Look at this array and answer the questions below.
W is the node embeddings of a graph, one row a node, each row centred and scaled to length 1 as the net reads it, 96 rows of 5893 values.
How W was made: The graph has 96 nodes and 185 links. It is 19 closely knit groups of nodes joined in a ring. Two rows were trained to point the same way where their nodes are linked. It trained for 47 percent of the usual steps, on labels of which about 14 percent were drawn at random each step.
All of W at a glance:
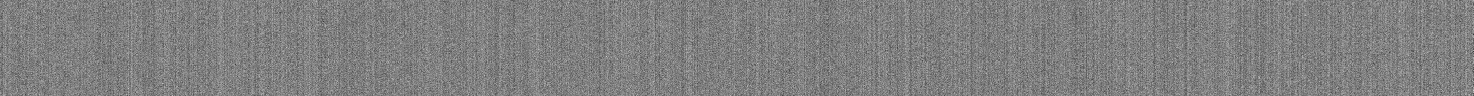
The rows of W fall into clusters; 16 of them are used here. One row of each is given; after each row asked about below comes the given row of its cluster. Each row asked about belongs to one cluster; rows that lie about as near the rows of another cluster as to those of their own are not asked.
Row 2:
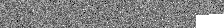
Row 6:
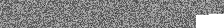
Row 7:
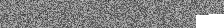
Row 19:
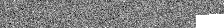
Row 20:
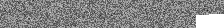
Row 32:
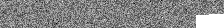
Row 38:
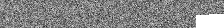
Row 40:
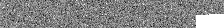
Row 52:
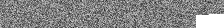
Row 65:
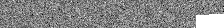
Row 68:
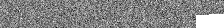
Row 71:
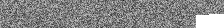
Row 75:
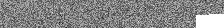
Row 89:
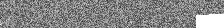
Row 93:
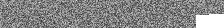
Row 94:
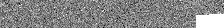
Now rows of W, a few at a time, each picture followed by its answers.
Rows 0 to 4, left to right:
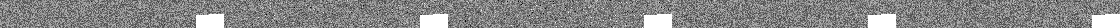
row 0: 89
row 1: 20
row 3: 40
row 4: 40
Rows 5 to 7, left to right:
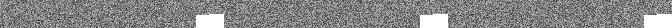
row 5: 75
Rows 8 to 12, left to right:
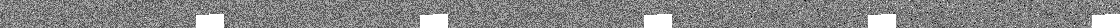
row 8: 38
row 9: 19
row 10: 20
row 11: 20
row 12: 71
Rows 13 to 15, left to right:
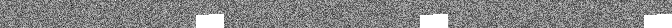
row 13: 32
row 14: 19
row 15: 89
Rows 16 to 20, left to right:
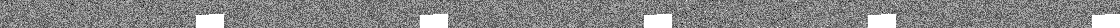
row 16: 68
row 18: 68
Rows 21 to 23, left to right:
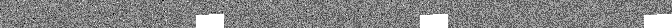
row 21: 52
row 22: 68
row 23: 19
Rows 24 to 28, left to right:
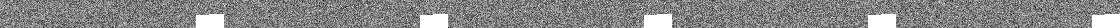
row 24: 38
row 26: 7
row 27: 94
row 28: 2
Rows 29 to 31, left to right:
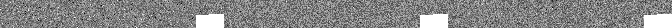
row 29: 52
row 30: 19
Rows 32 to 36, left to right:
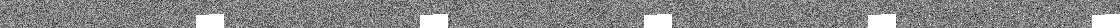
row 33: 93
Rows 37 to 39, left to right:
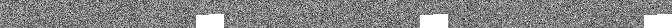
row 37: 6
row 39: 94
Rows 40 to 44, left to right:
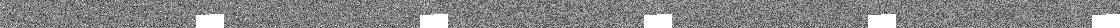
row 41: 6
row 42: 2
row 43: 93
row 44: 20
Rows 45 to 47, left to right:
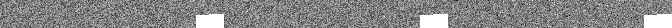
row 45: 65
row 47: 65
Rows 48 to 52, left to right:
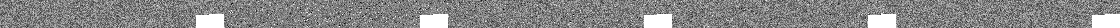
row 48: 94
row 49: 71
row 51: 2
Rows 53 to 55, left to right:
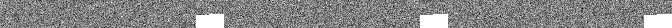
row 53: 40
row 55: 68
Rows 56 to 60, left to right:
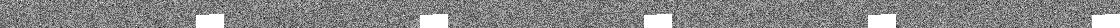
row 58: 89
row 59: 38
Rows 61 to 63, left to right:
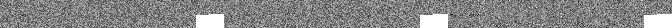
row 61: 7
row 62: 7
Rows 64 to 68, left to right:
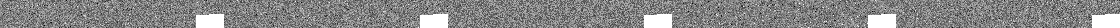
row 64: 75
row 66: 68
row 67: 2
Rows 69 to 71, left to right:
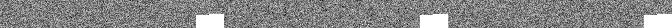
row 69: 6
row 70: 65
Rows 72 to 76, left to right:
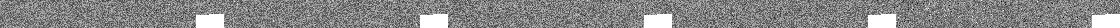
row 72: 75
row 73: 6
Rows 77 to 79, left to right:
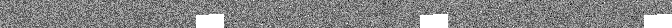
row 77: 89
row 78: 19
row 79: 93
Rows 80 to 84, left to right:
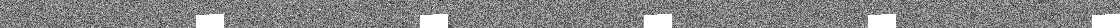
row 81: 93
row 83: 7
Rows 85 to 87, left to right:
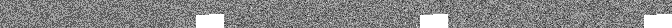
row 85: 20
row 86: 6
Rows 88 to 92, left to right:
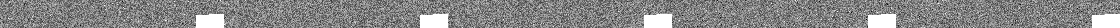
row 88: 52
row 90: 32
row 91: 65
